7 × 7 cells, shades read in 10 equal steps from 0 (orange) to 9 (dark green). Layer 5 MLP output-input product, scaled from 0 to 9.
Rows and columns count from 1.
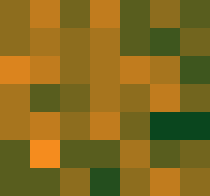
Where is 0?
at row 6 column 2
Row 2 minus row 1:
0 1 -1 1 0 3 -1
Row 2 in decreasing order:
7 6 5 4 4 3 3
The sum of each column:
27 21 32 27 30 33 41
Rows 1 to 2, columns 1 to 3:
4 2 5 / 4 3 4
